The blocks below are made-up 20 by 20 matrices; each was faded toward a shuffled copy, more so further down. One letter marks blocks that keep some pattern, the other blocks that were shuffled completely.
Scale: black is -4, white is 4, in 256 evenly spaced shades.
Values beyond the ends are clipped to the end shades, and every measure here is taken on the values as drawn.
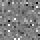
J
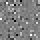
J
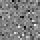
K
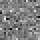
J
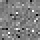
J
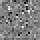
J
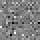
J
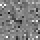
J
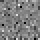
J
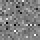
J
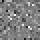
J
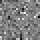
J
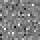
K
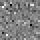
J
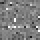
J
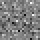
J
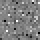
K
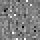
K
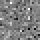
K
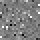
K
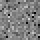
J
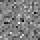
K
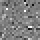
J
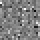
J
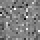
J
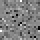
K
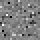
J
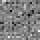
J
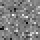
K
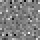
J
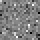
K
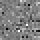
J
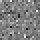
K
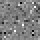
K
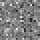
J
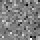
K
